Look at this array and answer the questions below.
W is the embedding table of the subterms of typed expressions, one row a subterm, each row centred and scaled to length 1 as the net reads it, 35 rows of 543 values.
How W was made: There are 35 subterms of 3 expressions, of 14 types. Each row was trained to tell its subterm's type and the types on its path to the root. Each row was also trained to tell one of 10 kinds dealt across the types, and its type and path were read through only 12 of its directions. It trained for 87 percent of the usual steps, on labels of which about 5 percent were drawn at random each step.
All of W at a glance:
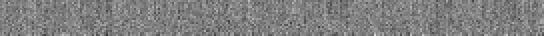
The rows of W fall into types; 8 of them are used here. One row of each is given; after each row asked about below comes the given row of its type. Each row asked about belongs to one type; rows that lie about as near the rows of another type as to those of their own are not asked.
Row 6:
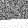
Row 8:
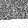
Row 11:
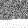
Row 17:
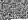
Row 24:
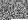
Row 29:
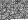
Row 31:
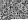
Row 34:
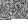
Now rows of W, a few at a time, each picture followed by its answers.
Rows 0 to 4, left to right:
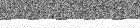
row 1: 17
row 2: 31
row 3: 8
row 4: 17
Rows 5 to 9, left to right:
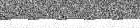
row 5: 6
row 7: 31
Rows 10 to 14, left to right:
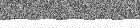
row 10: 31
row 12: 8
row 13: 34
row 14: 24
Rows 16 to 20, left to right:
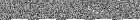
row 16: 34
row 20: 29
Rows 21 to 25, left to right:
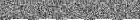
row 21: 6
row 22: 6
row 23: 11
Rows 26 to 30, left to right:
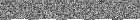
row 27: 8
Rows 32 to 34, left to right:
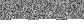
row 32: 34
